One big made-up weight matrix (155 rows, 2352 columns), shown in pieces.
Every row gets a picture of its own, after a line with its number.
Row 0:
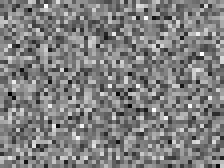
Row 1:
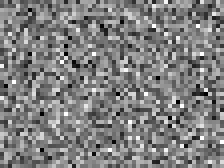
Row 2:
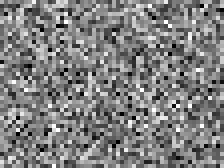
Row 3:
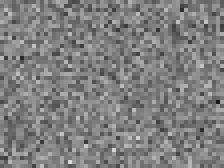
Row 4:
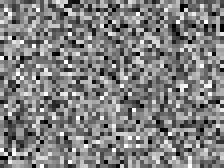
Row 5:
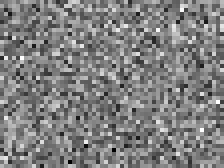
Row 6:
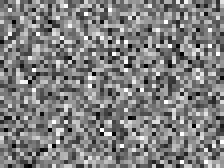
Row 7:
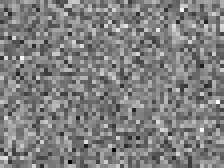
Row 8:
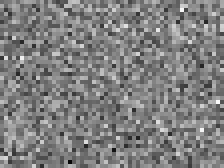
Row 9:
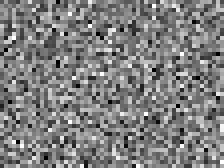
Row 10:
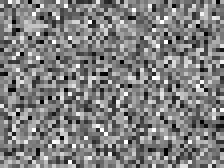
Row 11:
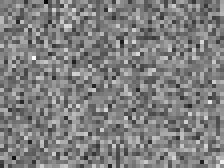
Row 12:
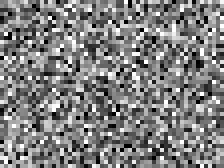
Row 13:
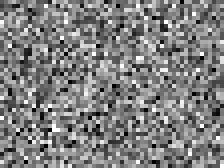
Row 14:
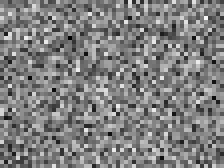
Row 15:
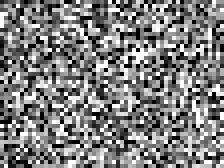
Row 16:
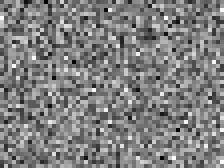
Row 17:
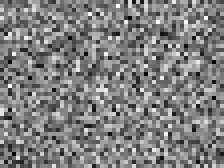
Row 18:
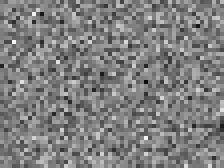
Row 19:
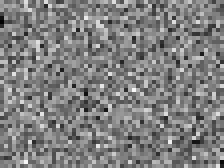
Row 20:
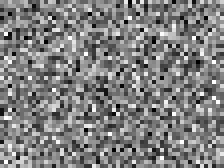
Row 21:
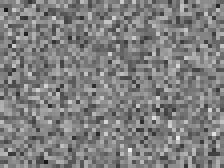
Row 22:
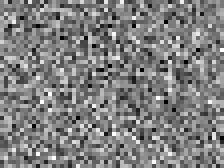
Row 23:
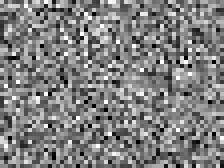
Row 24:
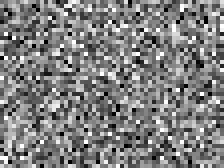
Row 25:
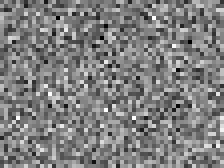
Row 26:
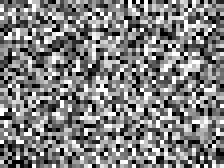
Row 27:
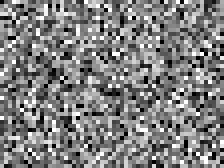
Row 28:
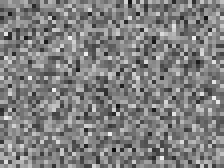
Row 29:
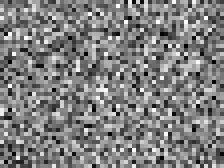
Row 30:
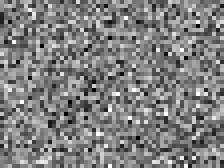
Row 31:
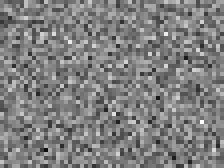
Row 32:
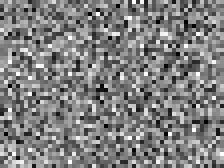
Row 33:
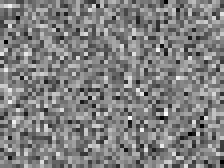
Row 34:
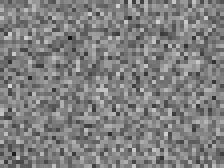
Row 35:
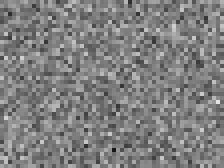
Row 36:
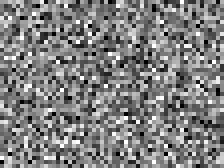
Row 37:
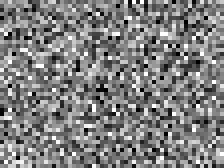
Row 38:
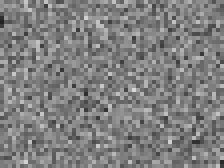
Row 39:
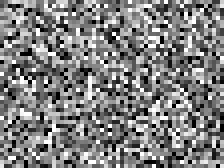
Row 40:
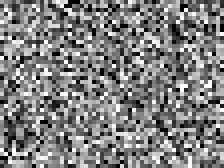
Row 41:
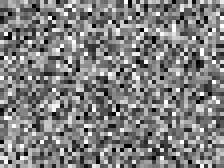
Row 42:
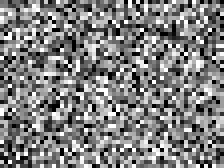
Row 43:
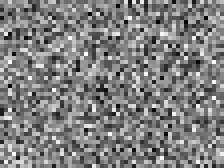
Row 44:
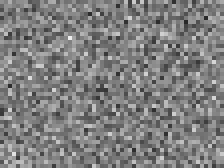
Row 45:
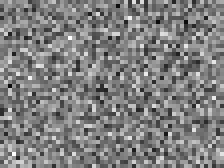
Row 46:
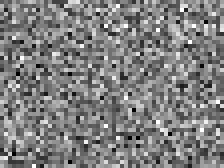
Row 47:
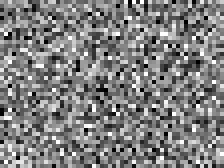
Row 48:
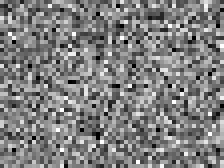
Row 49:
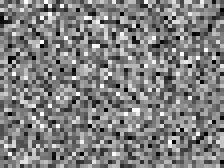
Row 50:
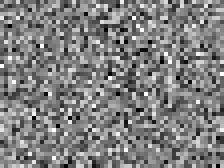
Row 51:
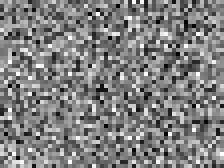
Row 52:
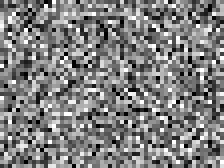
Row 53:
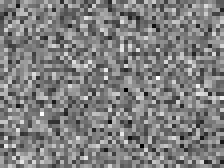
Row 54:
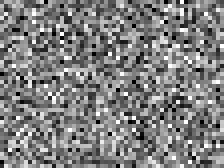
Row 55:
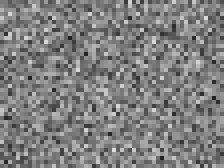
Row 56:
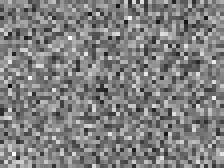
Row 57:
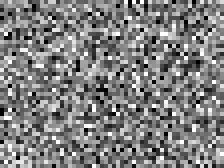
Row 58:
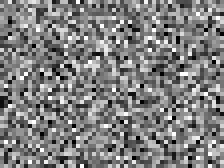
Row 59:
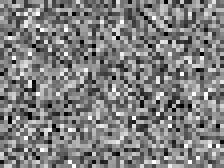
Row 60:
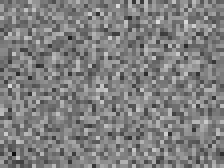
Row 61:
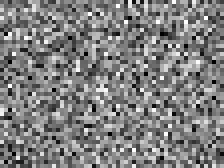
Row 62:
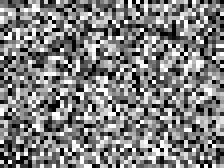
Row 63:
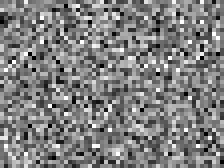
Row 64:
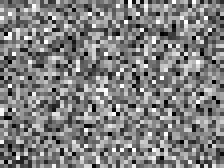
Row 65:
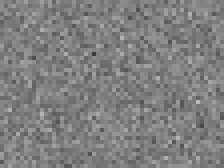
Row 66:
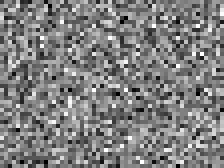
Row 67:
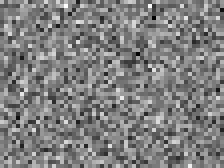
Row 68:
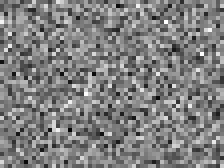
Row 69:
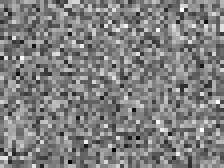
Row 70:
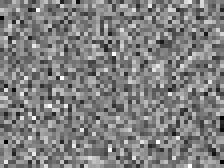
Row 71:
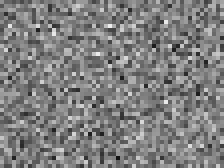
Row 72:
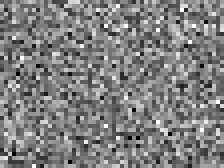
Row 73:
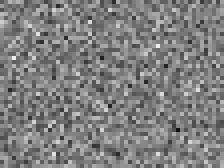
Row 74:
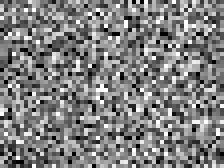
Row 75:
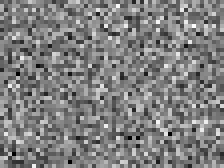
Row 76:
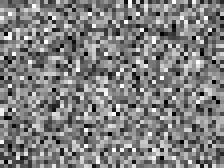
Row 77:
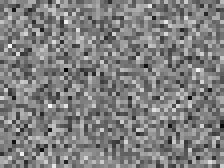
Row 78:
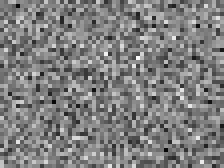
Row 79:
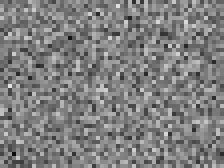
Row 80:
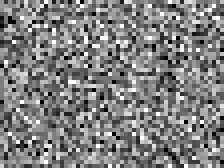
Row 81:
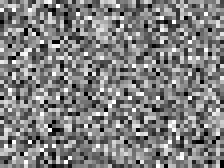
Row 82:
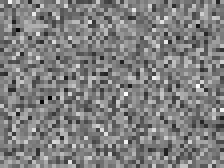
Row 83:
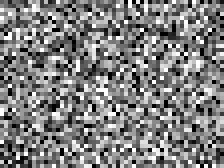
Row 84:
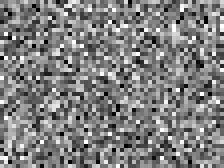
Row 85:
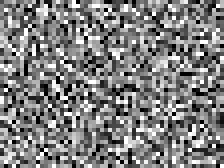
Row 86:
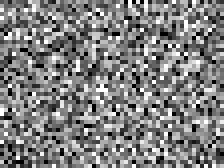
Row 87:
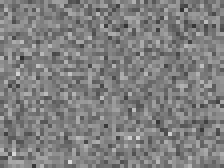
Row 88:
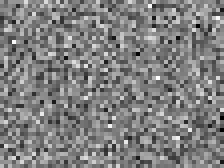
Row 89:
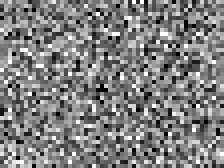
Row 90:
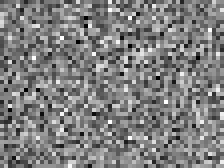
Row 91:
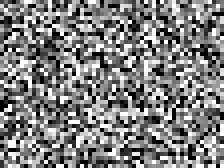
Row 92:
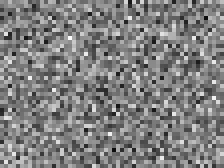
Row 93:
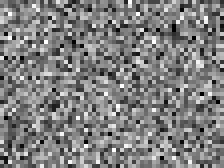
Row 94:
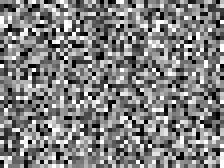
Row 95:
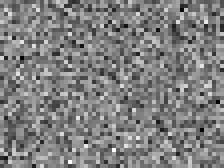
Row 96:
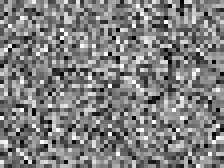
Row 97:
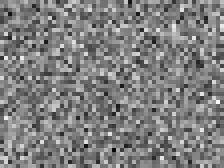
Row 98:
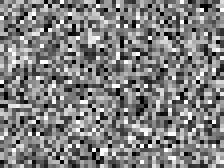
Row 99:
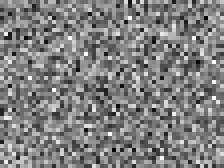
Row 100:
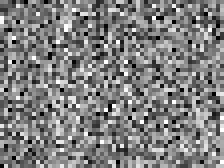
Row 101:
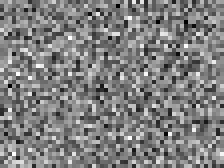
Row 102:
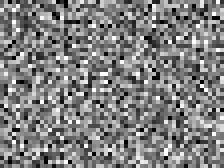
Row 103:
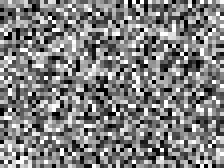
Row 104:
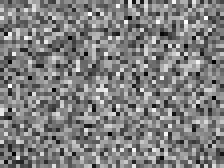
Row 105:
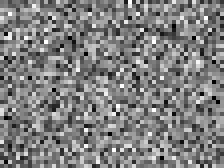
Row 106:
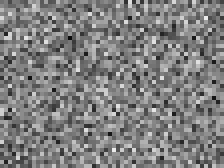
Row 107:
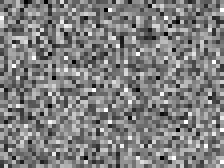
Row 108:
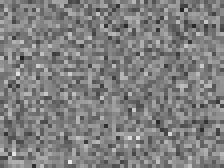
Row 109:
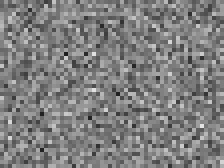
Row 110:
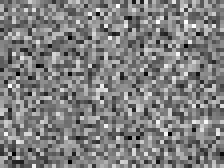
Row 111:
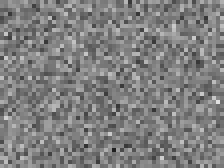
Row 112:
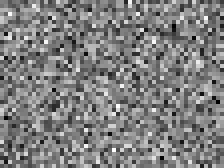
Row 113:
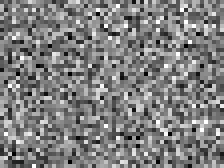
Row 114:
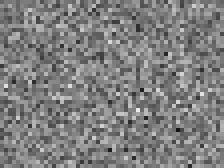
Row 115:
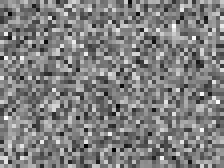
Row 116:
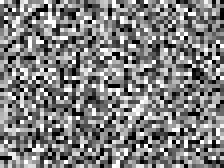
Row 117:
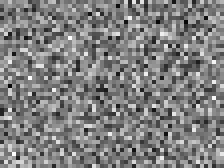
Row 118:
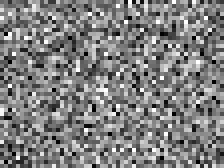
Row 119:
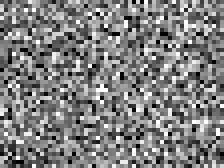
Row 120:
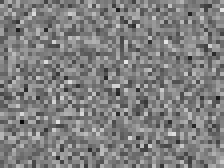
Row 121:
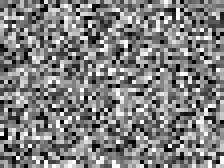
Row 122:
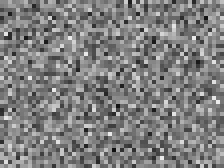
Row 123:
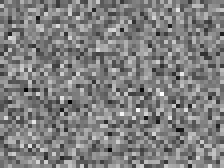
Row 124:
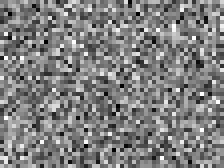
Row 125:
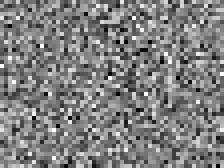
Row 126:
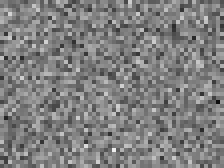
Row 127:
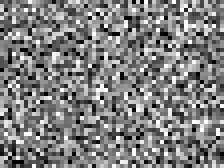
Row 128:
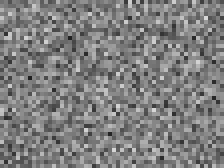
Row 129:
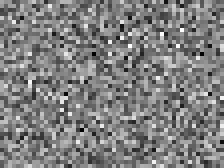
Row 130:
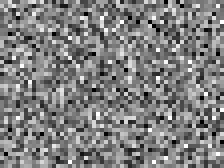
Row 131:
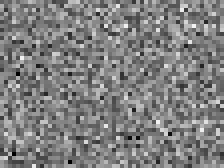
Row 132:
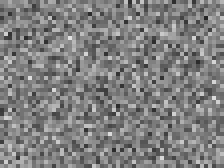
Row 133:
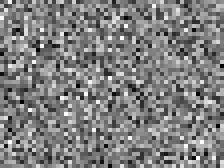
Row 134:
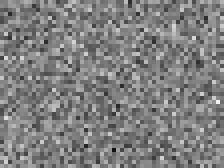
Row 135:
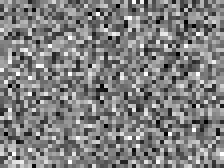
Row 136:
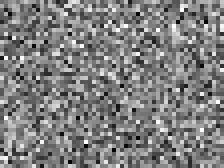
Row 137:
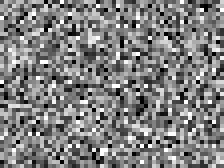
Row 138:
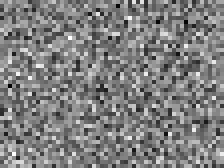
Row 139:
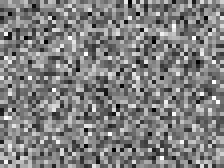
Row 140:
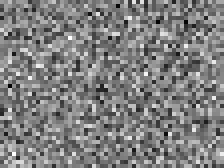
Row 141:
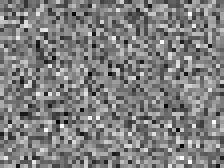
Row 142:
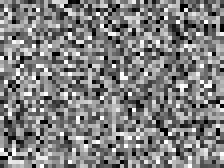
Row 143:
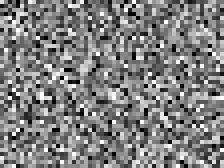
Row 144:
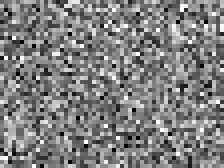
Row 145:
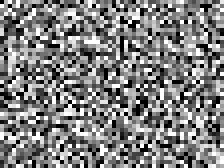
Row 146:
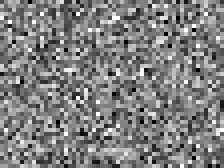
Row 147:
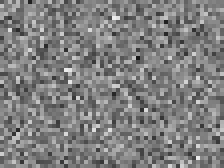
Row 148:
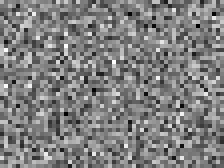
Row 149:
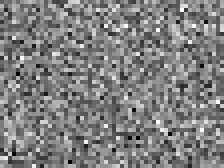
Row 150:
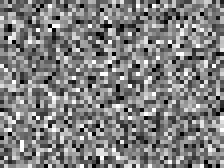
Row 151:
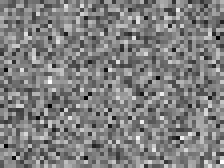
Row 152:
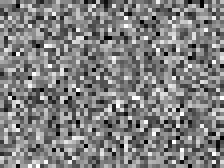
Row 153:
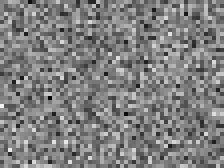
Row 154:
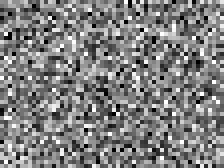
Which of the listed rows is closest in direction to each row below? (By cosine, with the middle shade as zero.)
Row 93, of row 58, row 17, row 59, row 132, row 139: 17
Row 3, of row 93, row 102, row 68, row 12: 93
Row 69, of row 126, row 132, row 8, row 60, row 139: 8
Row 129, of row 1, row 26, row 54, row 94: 54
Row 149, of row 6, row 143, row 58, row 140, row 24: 24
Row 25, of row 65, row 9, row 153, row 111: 9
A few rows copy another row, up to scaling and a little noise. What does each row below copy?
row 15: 90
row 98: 137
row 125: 50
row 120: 145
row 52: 109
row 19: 38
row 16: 107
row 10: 82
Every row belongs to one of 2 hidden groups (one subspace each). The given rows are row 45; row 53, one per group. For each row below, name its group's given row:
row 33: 53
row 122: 45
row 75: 45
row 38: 53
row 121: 53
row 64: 45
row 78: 53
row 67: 53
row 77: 53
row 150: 53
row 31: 53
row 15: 53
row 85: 53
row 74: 45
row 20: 45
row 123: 53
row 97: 45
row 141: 53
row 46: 45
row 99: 45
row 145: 53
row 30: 53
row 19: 53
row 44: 45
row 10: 53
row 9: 53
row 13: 53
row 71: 53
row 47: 45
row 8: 45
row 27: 53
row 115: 45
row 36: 53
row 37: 45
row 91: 53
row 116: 53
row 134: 45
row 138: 45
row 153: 53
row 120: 53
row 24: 45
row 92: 45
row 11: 53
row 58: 53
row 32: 45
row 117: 45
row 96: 53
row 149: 45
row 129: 53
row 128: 45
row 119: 45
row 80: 53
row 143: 53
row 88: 53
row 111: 45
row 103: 45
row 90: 53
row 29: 45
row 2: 53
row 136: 45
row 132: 45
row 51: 45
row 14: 45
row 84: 45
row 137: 53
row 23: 53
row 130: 53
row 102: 53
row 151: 53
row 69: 45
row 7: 45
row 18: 53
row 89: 45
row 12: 45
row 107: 53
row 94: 53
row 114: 53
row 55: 45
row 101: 45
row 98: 53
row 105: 45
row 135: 45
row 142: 45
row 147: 53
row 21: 53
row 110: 45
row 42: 45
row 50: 53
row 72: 45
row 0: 53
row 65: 53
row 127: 45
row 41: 45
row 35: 45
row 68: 53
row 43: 45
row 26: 45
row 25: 53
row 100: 53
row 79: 45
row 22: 53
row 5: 45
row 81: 53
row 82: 53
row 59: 53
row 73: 53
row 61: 45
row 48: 53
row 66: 53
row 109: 53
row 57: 45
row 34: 45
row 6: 53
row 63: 53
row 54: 53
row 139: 45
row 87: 45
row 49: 53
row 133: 53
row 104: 45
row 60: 45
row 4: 45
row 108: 45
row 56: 45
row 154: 45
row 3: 45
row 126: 45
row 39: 53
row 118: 45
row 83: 45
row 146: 53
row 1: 53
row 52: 53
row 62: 45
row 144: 45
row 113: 45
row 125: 53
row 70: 53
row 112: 45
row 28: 45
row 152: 53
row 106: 45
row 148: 53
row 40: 45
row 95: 45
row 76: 45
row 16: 53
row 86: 45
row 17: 45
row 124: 45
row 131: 45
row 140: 45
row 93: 45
